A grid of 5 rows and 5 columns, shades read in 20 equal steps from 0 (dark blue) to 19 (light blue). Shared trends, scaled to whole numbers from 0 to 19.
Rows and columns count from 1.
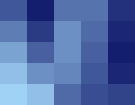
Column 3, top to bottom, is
9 12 12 11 8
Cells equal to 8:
2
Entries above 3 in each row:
3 3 4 4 5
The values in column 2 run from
0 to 17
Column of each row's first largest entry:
3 3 1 1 1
